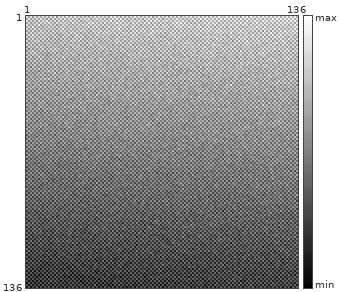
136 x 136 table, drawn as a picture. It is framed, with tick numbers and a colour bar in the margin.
There is an overall slope up to the top. A checkerboard runs through the table. No single row or column stands out from its neighbours.
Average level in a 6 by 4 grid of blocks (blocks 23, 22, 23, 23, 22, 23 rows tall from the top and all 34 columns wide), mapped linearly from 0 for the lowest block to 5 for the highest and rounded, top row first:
5 5 5 5 / 4 4 4 4 / 3 3 3 3 / 2 2 2 2 / 1 1 1 1 / 0 0 0 0
